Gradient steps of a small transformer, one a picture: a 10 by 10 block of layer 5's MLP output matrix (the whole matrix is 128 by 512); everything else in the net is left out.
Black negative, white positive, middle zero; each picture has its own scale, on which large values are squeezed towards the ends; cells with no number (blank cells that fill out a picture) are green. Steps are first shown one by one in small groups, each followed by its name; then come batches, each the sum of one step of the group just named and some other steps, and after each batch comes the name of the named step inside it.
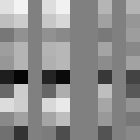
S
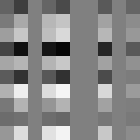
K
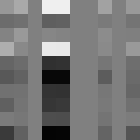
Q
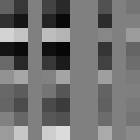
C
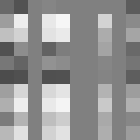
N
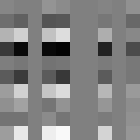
K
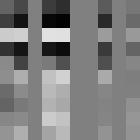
C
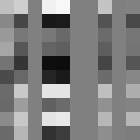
Q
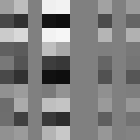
K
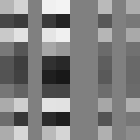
Q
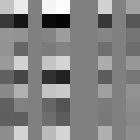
Q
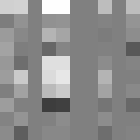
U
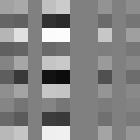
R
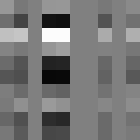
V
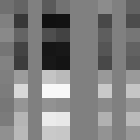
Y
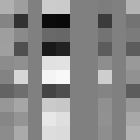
U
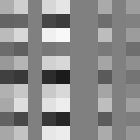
R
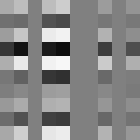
R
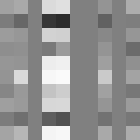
U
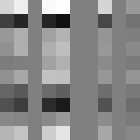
U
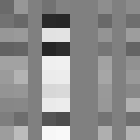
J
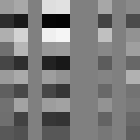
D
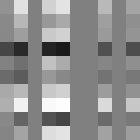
J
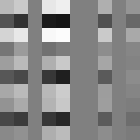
D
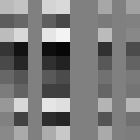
D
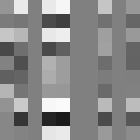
J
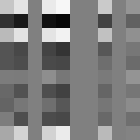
D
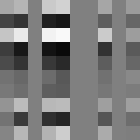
D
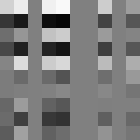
D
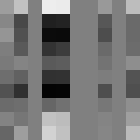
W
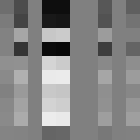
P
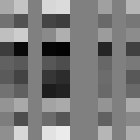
W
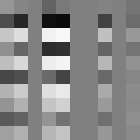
P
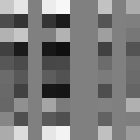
W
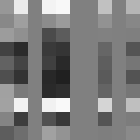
W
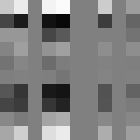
W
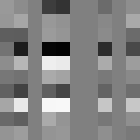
P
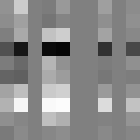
P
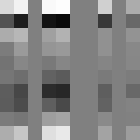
W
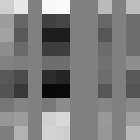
W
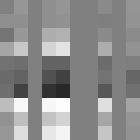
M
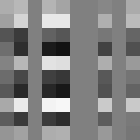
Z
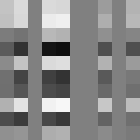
Z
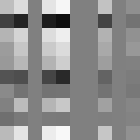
M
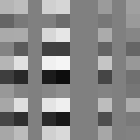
Z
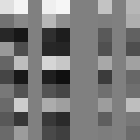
Z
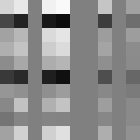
M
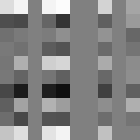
Z
